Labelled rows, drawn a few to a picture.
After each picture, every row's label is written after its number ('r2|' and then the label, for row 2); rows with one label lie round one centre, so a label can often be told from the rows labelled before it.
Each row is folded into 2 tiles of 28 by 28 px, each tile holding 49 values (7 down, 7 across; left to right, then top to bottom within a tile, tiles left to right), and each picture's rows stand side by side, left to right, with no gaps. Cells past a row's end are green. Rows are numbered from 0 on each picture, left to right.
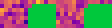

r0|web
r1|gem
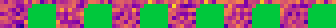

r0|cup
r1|gem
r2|web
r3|web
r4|web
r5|web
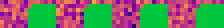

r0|gem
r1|web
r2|cup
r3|gem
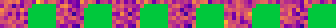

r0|web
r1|cup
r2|cup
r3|cup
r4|gem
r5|cup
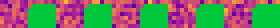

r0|gem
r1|web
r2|web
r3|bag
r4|web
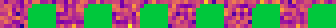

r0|cup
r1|bag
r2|bag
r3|web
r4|web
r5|bag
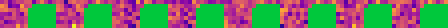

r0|bag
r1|bag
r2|cup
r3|cup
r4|gem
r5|web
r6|bag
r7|web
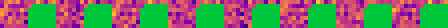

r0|web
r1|cup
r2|web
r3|gem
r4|cup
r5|web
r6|gem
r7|web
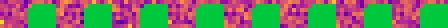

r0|gem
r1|web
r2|bag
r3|gem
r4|gem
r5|web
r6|gem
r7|gem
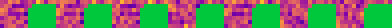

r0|web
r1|web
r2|web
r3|bag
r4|web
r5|gem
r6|gem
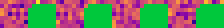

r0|web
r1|gem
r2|gem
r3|web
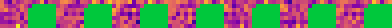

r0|bag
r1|web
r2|web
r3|web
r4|bag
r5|bag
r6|web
